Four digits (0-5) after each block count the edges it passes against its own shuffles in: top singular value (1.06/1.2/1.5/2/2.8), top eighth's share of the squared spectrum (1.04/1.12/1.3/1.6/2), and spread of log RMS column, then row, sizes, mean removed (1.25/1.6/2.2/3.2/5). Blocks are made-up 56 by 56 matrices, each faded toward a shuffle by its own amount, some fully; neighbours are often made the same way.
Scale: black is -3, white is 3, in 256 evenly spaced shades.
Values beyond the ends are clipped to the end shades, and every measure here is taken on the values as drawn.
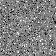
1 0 0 0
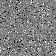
0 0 0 0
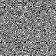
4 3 1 2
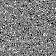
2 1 0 0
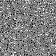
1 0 0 0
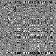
4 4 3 3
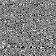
1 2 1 3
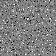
0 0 0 1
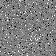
0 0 0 0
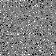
1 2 2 2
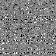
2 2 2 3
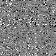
1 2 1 2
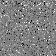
1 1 0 1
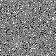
0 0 0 1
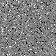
0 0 0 0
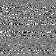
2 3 0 4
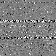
2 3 0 3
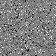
1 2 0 0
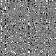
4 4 2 1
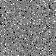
2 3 1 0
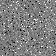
1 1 0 0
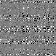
2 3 2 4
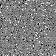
0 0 0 0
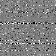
2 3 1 3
